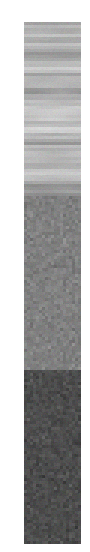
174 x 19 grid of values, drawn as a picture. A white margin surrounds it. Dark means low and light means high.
The table splits into 3 rows of 1 panel. Panel 1,1: high, streaked across. Panel 2,1: middling, fine-grained, faint in contrast. Panel 3,1: low, fine-grained, faint in contrast.
